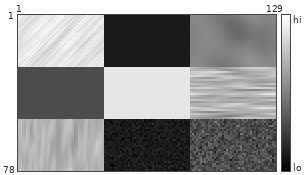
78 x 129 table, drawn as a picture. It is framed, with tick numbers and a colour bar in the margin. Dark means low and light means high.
The table splits into 3 rows of 3 panels. Panel 1,1: very high, slanting up to the right, faint in contrast. Panel 1,2: very low, flat. Panel 1,3: middling, smooth, faint in contrast. Panel 2,1: low, flat. Panel 2,2: very high, flat. Panel 2,3: high, streaked across. Panel 3,1: high, streaked downward, faint in contrast. Panel 3,2: very low, fine-grained, faint in contrast. Panel 3,3: low, fine-grained.
